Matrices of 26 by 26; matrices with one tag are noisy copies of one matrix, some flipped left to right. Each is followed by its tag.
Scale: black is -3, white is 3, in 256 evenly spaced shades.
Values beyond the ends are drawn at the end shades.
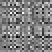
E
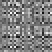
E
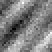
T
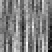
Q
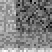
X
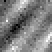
T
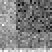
X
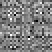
E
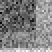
X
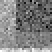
X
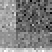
X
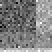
X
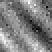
T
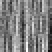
Q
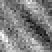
T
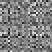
E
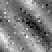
T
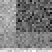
X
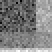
X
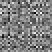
E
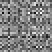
E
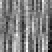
Q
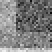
X
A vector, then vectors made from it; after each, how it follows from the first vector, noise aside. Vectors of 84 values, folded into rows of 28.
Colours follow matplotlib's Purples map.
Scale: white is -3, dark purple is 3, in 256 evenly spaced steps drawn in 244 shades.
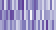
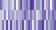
wrapped around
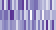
copied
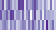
copied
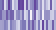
copied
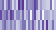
copied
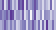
copied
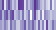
copied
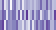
wrapped around
